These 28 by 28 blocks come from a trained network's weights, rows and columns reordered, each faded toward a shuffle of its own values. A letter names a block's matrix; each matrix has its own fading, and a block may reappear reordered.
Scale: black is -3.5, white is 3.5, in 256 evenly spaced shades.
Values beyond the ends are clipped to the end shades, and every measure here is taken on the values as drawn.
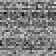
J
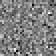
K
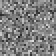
K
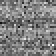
J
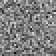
K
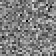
K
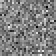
K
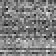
J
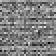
J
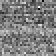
J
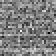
J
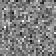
K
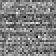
J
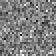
K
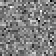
K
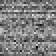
J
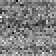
J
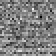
J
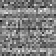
J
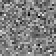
K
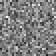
K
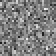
K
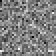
K
